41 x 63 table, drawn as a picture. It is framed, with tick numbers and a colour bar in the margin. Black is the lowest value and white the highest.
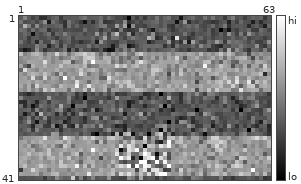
On average the colour sits 50% of the way up the scale. The bottom middle is the roughest part. Horizontal stripes repeat 2 times down the table. In the bottom middle lies a patch that is rougher than the rest.
